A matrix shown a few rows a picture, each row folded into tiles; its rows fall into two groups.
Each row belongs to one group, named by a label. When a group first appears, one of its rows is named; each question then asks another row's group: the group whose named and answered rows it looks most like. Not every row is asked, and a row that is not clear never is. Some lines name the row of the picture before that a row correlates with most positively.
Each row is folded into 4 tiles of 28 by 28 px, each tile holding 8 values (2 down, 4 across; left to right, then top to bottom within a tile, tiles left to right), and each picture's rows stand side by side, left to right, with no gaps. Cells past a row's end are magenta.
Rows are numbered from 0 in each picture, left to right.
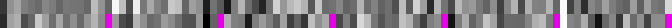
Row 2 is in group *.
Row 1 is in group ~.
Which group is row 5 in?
~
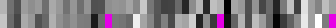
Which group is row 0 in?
~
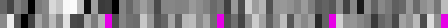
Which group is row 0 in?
*
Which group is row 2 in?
~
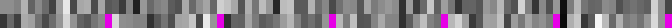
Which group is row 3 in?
*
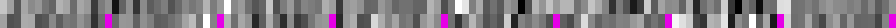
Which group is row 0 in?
~
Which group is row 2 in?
~
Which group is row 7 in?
~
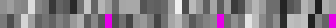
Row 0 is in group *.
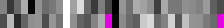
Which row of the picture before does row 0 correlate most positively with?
1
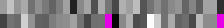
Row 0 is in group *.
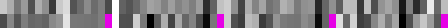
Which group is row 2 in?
~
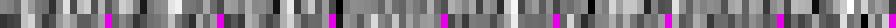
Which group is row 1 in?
*
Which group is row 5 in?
*
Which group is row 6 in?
~
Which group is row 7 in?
*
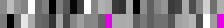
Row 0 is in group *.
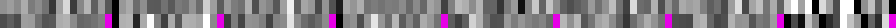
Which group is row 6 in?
*
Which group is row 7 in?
*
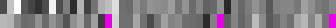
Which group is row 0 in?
*
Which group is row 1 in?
~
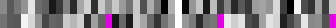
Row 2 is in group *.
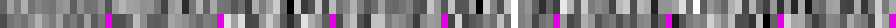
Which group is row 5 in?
~
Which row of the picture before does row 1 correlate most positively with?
1
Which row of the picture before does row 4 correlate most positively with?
1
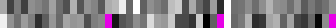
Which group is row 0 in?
~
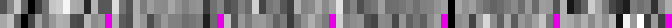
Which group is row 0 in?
*
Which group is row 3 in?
~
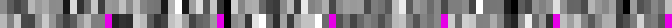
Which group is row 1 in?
*
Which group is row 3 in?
*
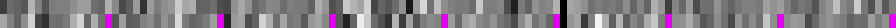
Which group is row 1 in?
*
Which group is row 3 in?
*
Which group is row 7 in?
*
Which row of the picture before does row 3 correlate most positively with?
1
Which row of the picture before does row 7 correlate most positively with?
0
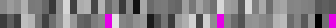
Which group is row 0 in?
*
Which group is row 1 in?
~
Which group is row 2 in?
~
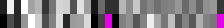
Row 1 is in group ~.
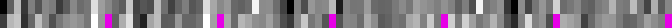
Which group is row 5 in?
*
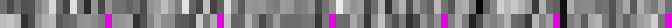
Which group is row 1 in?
*
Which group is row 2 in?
~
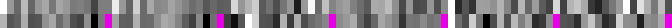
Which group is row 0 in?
~
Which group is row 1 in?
~
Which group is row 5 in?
*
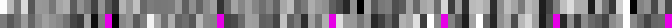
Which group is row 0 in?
~
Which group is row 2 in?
*
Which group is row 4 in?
~
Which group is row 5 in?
*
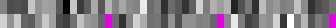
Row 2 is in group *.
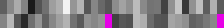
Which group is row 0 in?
*
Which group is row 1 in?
*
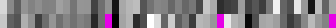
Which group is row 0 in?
~
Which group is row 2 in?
*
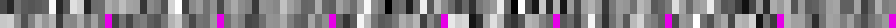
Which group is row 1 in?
*
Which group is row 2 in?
*
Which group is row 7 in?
~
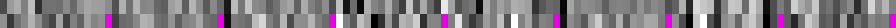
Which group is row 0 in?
*
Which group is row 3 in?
~
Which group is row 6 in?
~
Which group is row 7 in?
*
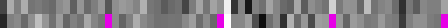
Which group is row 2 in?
~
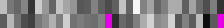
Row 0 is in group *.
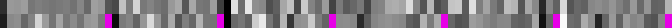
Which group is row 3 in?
*
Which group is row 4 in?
~
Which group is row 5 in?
~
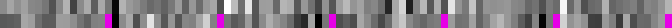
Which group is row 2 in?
~
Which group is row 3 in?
*
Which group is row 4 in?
~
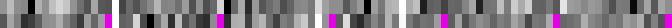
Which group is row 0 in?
*
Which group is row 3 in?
*
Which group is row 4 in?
*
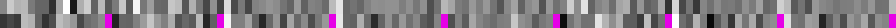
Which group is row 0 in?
*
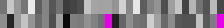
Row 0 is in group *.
